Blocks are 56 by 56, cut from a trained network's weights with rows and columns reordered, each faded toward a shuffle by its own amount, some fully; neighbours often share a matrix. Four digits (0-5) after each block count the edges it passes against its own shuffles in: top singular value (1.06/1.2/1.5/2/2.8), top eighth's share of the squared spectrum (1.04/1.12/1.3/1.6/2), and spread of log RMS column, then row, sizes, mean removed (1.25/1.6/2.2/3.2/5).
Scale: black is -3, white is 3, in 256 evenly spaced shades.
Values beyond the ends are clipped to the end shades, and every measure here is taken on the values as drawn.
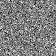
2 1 0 0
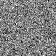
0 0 0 0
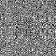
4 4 2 2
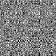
4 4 2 2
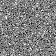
0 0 0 0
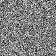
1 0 0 0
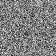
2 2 0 0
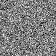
1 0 0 0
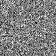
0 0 0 0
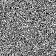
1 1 0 0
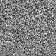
3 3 0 1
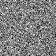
2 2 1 0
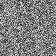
0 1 0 0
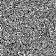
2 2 0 0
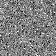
0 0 0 0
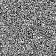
2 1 0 0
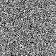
2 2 0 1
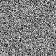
3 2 0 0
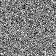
0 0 0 0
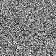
2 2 0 0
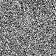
0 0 0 0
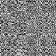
4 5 2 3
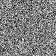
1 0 0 0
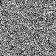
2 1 0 0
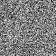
0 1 0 0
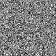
2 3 0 1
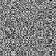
4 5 2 2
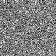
2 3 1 1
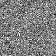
3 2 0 1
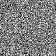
3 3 1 0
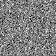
1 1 0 0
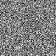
3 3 0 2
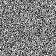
2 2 0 0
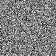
1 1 0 0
